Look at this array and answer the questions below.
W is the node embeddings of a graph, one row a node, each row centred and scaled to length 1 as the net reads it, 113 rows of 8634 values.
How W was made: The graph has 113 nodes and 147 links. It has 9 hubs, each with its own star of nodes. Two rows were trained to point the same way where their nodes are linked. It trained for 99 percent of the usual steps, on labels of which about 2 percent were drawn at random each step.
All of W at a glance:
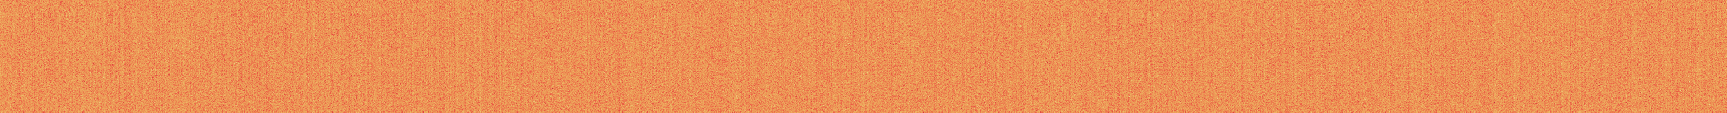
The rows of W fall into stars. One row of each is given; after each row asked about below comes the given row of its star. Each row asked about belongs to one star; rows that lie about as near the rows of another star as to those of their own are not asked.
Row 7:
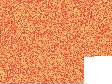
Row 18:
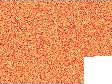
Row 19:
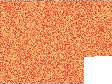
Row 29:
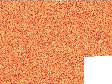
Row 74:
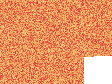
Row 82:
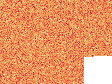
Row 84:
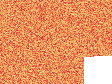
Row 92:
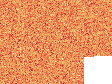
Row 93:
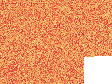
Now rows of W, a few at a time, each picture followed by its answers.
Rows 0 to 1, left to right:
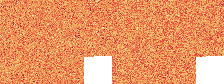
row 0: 84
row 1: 29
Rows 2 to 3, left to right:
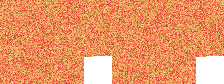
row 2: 29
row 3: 19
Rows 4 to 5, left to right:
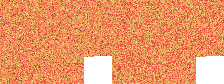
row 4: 93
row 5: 74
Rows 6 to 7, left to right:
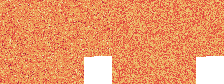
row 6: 7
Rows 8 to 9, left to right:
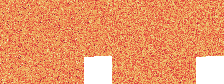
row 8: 92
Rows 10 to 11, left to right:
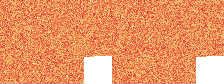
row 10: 29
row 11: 93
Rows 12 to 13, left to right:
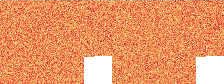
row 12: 84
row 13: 82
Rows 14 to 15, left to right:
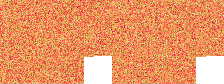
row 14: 82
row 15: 82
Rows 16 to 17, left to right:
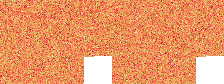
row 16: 82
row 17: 74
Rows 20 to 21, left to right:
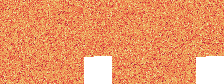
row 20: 82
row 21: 74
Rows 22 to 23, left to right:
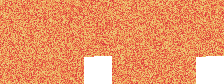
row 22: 82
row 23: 29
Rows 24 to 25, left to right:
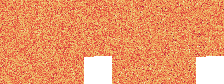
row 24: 18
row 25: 92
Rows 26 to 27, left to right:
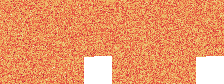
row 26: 92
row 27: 19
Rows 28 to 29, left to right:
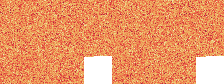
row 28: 29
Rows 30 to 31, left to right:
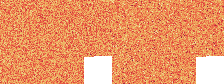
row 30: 92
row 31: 19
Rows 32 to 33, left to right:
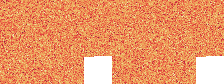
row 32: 7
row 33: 29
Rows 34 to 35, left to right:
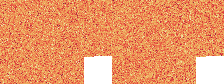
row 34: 92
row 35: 29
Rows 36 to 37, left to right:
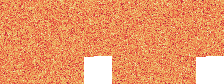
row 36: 29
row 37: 18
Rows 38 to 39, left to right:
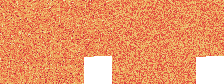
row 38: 18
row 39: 84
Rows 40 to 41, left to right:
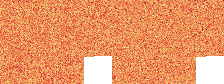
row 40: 18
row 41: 74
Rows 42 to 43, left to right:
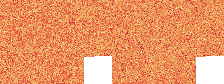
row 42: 92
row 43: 7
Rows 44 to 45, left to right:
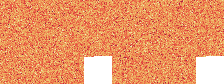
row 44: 92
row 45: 18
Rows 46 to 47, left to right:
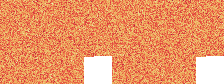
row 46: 92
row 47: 19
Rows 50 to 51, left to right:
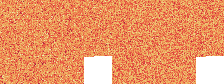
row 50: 82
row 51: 18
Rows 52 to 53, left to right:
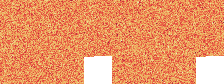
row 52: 29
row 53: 74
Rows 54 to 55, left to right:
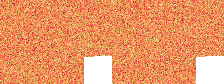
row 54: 84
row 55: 82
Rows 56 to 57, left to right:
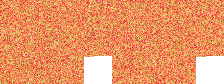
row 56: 29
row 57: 7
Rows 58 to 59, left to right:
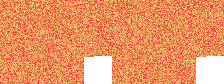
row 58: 84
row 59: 74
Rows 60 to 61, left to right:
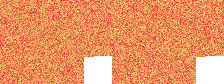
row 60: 93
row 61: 29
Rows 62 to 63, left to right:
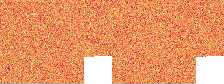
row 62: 74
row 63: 18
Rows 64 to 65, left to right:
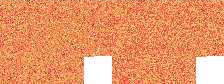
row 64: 93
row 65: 93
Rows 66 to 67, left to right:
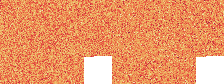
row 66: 74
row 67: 82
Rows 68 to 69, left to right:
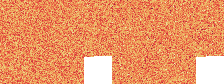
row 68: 84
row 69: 74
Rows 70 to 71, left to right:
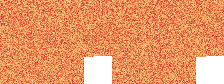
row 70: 74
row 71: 84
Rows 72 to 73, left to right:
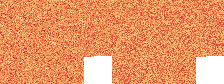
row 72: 18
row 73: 93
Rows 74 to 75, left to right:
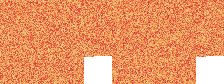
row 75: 7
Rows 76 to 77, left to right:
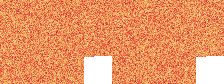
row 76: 82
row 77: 84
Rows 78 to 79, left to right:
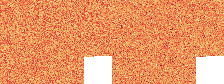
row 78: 19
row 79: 84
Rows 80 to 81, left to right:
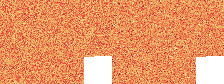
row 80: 82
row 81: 92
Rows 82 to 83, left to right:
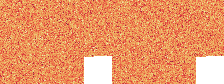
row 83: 29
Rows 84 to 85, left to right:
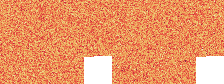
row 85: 19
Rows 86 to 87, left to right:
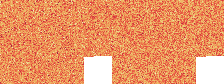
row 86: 18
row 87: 92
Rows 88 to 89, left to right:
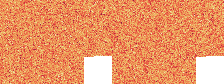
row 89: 19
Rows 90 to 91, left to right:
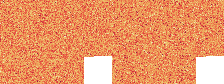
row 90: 7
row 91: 18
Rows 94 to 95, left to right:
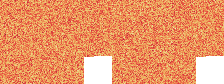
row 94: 29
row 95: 18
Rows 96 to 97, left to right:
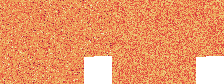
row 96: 74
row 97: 19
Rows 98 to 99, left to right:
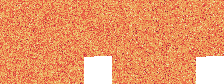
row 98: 19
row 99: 7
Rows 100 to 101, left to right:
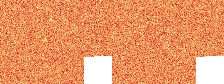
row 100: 82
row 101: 29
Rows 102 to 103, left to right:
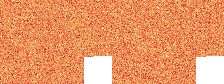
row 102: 84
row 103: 82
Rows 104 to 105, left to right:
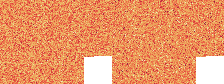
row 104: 93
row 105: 7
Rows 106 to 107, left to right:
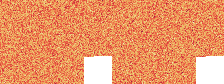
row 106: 29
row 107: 84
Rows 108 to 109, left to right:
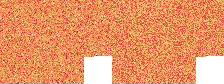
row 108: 7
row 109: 18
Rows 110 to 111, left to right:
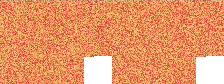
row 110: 19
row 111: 92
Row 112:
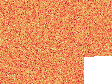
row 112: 92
